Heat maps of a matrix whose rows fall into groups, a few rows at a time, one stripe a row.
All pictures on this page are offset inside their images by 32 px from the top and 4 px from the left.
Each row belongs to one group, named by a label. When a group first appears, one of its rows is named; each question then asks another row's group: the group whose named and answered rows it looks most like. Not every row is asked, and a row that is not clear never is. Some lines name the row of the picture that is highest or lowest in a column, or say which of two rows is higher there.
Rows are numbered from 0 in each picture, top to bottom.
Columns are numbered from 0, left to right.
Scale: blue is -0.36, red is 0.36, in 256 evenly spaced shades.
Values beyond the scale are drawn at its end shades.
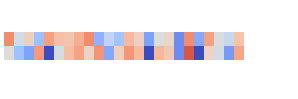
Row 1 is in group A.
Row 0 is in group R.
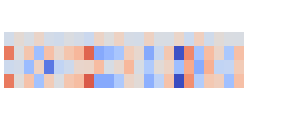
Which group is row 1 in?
R
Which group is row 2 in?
A
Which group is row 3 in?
R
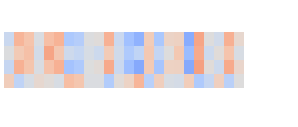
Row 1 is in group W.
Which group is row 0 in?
W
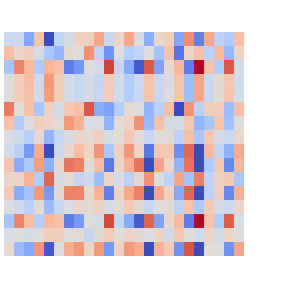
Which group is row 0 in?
A
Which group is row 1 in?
R
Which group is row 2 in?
W
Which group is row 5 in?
R
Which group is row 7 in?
A
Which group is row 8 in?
A
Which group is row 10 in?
W
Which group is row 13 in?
W
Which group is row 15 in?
A
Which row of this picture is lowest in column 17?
5
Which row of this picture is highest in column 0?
5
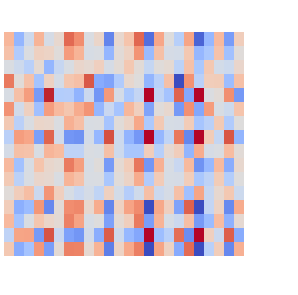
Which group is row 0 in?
A
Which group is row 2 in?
A
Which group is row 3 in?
R
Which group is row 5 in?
R
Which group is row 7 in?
W
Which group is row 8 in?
W
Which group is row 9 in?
A
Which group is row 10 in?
A
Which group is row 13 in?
A
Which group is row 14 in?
W
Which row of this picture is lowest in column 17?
3
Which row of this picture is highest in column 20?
5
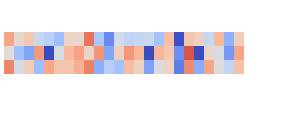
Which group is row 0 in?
R
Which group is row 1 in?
A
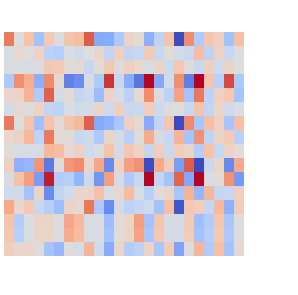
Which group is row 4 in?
W
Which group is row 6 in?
R
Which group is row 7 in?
W
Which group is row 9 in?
A
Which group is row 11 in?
A
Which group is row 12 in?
R
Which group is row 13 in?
A
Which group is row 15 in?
R
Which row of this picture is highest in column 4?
10
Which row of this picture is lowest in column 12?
3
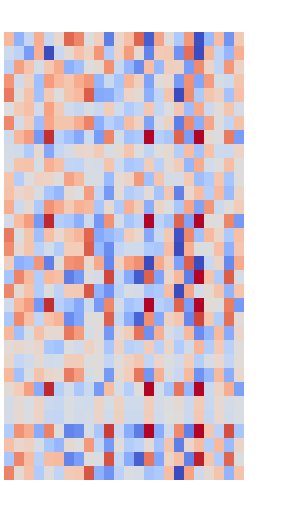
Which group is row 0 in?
A
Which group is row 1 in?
A
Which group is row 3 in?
R
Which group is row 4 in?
R
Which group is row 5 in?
W
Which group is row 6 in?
R
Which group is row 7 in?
W
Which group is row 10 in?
A
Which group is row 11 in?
R
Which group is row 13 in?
W
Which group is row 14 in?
R
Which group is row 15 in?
R
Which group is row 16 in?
A
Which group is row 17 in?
W
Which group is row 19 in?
W
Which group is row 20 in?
W
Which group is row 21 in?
A
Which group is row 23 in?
A
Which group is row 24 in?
A
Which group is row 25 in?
W
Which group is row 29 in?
R
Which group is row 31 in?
R
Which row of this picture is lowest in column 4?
1
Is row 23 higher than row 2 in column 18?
Yes
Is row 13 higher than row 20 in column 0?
Yes
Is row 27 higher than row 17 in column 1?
No
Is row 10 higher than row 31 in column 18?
No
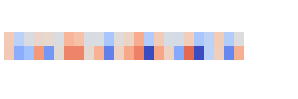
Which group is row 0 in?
A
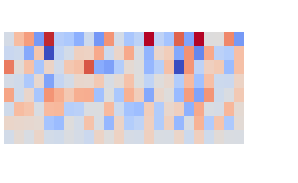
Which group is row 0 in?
W
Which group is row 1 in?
A
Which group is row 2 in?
R
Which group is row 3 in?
A
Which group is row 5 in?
W
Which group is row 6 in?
R
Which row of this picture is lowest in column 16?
0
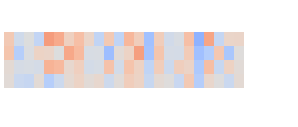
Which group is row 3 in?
A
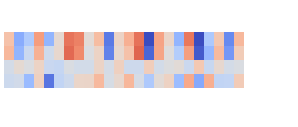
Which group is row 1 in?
A
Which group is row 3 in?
A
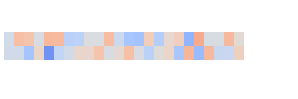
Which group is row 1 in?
A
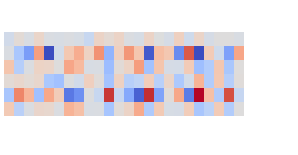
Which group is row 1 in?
A
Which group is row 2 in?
A
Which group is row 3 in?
R
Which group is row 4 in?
W
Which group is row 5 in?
A
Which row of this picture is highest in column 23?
1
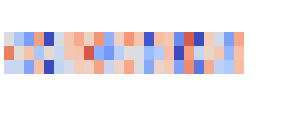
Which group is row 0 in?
A
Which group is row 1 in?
R
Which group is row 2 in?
A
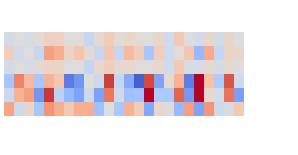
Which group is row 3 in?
W
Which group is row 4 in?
W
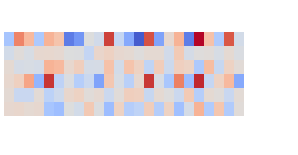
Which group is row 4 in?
A
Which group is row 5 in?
R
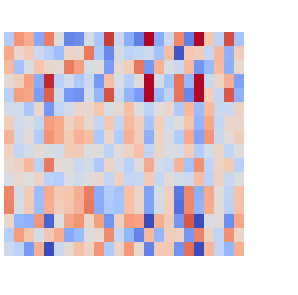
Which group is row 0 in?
W
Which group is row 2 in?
A
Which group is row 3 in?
W
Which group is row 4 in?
W
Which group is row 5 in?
A
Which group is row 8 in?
A
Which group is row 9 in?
W
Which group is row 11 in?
R
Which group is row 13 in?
A
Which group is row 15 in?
A
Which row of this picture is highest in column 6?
2
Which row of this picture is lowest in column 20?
2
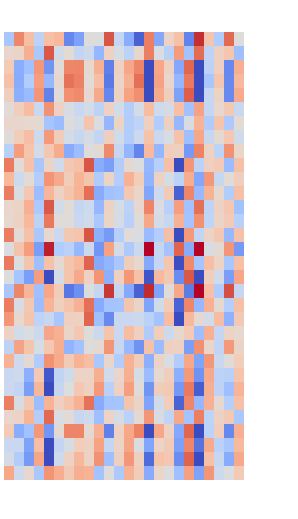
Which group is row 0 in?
W
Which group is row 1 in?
W
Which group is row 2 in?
A
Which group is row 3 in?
A
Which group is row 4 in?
A
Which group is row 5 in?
W
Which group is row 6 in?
R
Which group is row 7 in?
W
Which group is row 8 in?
W
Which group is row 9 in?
R
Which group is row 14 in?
R
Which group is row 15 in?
W
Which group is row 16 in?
R
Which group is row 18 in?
W
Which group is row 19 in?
R
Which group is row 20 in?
R
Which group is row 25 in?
A
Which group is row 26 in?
R
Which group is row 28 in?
A
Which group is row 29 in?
A
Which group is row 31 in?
R
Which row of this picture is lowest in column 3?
15
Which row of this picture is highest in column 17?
15
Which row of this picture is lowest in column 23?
15
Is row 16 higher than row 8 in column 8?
Yes
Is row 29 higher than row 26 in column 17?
Yes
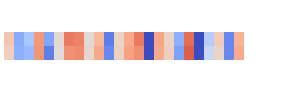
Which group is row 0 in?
A
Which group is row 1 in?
A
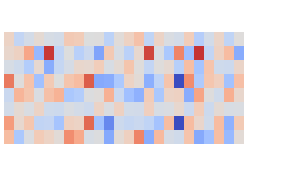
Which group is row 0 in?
A
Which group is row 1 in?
W
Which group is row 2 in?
A
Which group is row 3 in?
R
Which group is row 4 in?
W
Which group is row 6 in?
R
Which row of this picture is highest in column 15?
7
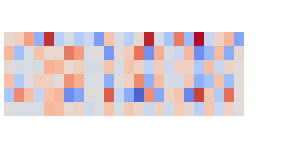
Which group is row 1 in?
A
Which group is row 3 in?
A
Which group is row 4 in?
W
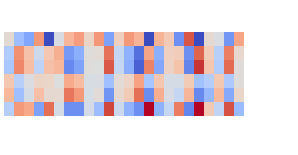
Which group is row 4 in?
A
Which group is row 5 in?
W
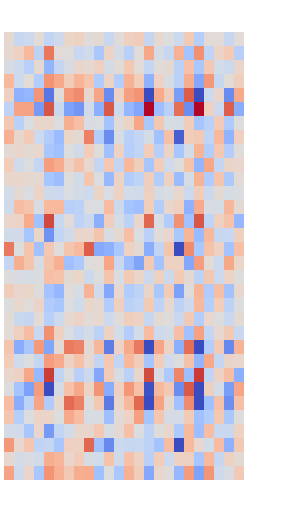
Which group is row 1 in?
W
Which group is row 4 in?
A
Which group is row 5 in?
W
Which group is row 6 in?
A
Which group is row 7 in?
R
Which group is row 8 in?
R
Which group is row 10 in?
R
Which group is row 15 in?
R
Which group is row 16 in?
W
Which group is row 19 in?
R
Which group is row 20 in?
A
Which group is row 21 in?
W
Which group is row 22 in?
A
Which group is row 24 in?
W
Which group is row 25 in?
A
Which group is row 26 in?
A
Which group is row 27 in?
A
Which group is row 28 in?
A
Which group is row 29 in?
R
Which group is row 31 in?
R
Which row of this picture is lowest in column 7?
5
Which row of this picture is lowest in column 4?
25
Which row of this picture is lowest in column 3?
5
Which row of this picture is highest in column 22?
5
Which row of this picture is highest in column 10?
5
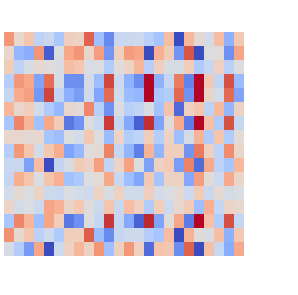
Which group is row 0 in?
R
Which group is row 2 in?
A
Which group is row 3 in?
W
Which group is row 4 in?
W
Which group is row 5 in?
R
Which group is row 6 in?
W
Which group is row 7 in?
R
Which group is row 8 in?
W
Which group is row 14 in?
R
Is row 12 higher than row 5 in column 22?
Yes
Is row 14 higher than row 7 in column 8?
Yes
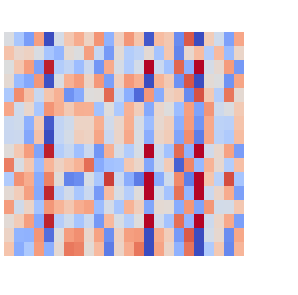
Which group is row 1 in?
R
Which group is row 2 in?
W
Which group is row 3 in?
A
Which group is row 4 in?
W
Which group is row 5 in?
R
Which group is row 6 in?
A
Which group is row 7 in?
A
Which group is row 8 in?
W
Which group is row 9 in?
R
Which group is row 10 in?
W
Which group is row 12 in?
R
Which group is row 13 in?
W
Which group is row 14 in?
A
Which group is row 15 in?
A
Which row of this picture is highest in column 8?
9
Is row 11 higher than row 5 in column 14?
Yes
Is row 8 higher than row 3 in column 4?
Yes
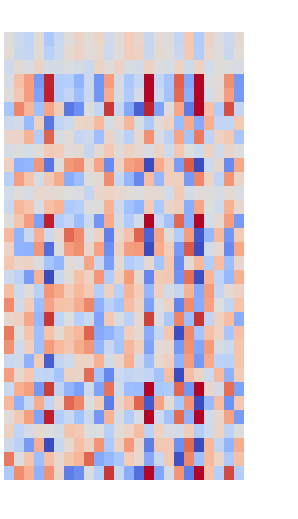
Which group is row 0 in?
A
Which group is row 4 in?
W
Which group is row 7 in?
W
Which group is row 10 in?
W
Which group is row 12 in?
W
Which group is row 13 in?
W
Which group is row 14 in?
A
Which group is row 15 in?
A
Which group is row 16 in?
R
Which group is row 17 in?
A
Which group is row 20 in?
W
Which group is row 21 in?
R
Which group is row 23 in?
A
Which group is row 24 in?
R
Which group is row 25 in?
W
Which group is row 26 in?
A
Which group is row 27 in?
W
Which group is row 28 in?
A
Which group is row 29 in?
A
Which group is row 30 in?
R
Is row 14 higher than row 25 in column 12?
Yes
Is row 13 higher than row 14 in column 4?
Yes
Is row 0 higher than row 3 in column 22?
No
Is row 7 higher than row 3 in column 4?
No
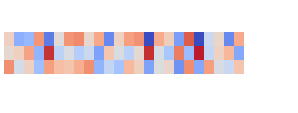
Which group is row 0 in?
A
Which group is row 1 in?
W
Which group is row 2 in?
R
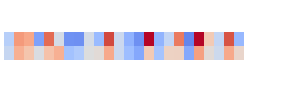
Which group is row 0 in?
W
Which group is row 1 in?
W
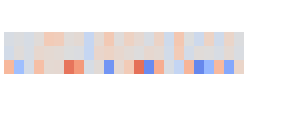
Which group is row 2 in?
A
